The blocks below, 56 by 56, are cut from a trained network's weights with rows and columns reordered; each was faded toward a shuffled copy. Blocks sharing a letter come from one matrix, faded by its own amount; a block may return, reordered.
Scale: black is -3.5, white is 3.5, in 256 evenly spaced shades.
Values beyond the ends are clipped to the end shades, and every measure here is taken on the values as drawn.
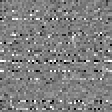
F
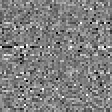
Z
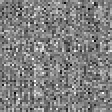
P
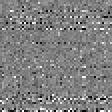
F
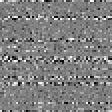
F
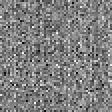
P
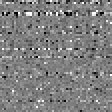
F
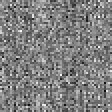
P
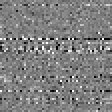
F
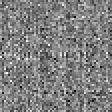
P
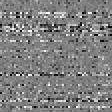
F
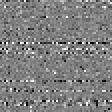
F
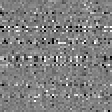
F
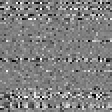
F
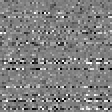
F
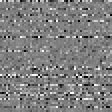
F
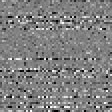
F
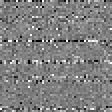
F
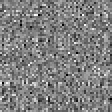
P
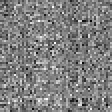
P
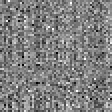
P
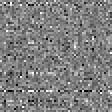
Z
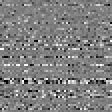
F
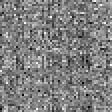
P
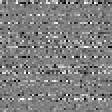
F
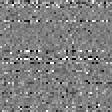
F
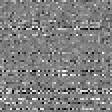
F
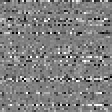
F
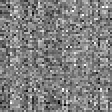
P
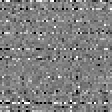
F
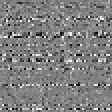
F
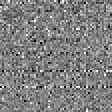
Z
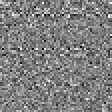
Z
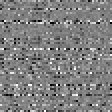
F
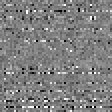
F
